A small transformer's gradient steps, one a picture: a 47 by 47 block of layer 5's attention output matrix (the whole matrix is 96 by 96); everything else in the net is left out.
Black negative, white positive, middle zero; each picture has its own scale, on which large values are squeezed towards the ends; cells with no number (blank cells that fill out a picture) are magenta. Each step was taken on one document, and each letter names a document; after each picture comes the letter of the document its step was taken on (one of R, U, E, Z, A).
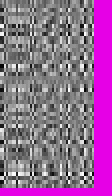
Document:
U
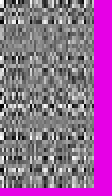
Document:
U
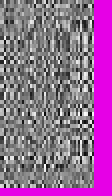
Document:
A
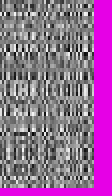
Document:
A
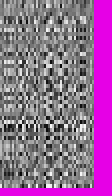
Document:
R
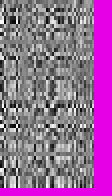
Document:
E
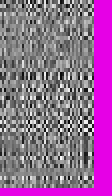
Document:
A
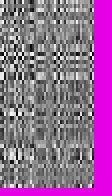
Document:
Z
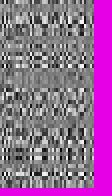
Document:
U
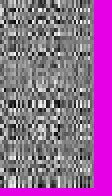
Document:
E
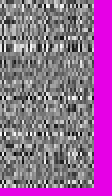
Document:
A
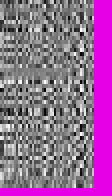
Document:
U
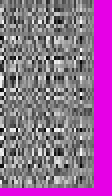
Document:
E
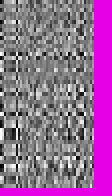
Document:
U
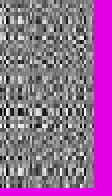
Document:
U
